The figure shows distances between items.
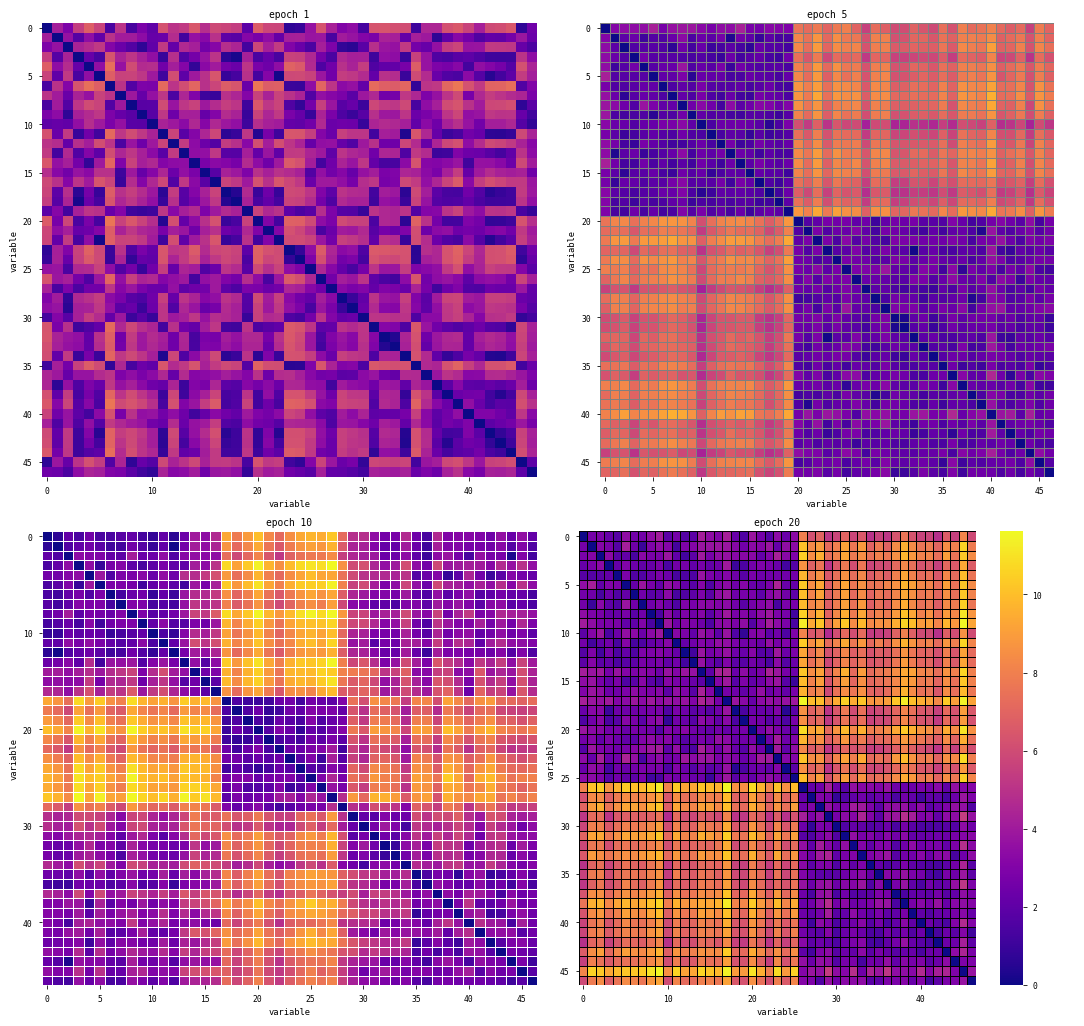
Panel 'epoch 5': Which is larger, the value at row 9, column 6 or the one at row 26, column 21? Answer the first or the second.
the second
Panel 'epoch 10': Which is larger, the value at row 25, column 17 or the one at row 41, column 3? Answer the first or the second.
the second
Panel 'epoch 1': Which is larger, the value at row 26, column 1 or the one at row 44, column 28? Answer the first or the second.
the second
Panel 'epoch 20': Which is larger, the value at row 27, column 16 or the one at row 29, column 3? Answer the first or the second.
the first
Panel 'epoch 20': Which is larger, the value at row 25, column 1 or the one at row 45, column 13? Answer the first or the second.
the second
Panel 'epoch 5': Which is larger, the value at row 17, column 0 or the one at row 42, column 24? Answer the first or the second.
the first
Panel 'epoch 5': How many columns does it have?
47
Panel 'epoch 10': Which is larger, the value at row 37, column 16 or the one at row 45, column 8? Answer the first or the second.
the first
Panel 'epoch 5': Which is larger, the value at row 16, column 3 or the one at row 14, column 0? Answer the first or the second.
the second
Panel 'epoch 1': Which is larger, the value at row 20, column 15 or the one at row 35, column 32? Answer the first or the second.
the second
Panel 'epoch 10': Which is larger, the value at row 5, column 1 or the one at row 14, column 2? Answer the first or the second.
the second
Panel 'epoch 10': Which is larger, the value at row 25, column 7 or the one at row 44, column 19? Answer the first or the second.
the first
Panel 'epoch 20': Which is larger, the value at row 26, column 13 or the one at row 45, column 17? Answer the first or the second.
the second
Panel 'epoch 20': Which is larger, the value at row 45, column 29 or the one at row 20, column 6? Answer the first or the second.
the first
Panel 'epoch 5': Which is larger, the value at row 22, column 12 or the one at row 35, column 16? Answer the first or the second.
the first
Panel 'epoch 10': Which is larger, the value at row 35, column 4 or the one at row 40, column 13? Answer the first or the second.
the second
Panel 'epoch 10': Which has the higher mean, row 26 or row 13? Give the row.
26
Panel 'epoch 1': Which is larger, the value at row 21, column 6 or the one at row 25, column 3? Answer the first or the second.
the first
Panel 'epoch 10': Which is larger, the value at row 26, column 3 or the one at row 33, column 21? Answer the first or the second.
the first
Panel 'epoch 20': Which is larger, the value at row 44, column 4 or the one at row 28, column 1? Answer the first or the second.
the second
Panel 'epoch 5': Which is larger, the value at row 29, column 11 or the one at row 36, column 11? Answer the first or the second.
the first
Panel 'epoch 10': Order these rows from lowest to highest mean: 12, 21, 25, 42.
12, 42, 21, 25
